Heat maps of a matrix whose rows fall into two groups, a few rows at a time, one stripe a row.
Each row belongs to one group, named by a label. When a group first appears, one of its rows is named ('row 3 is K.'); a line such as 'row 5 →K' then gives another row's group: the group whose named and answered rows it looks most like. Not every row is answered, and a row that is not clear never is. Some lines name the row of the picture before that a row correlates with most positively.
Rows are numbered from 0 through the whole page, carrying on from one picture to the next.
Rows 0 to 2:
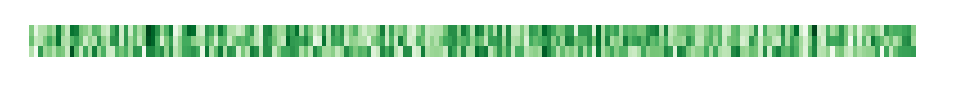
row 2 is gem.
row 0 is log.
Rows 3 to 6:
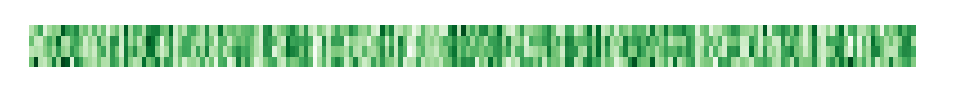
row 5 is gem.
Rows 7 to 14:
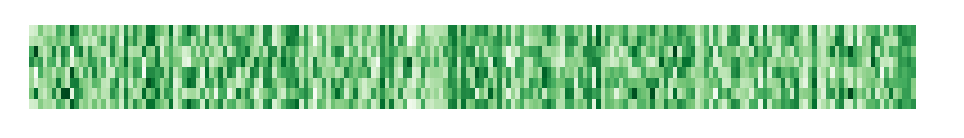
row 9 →log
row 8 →gem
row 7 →gem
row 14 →gem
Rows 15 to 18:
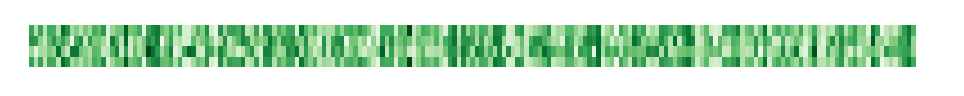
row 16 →log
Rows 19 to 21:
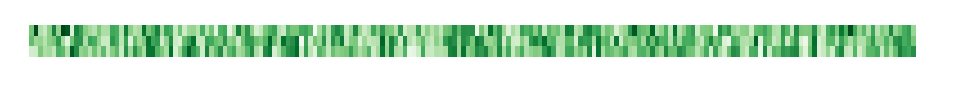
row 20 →log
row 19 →log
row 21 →gem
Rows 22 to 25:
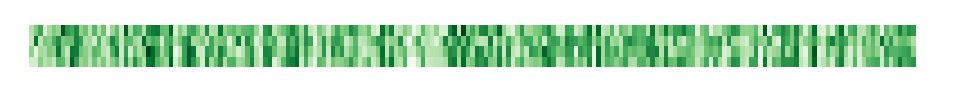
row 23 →log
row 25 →gem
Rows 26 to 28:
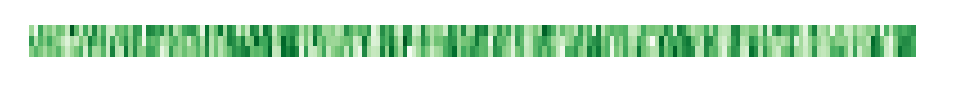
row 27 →gem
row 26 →gem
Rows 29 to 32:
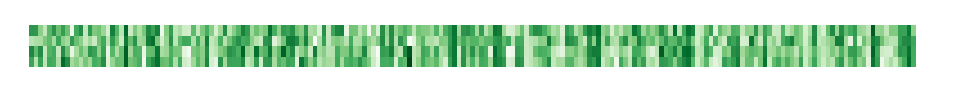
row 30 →gem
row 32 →gem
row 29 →log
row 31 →gem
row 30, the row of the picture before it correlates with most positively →28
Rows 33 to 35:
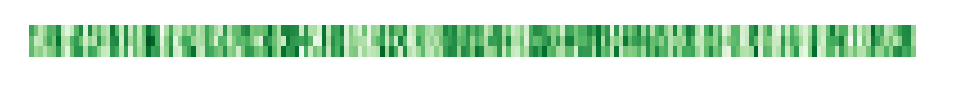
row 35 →log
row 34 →log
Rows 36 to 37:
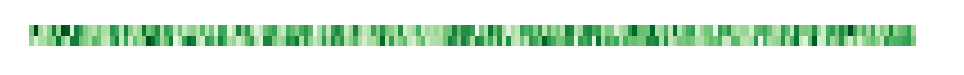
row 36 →log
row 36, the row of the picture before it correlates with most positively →34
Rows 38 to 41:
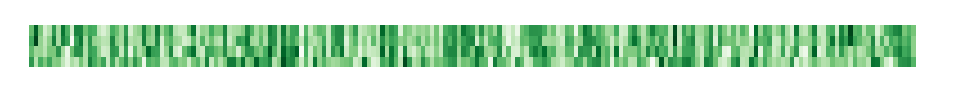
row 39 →log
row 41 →gem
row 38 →log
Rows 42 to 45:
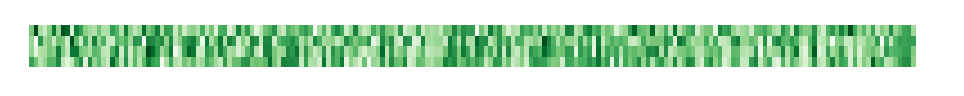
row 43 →gem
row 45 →log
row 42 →log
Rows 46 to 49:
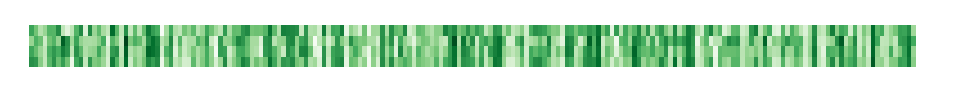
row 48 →log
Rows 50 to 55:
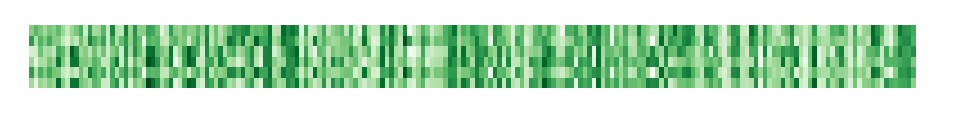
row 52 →gem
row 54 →gem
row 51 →gem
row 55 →log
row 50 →gem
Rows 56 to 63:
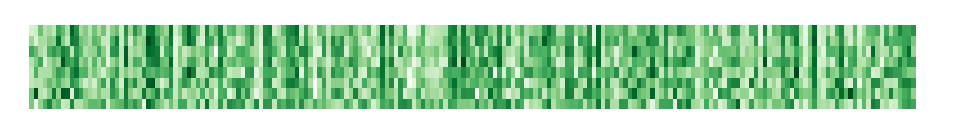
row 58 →log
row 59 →gem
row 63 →gem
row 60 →log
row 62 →log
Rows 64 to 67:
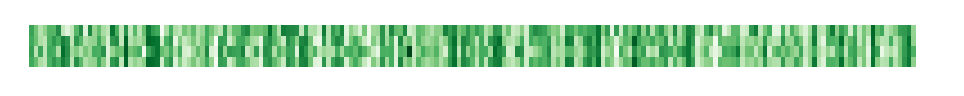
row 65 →log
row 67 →log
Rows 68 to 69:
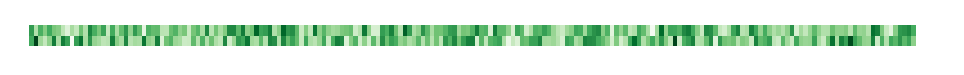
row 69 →log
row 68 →gem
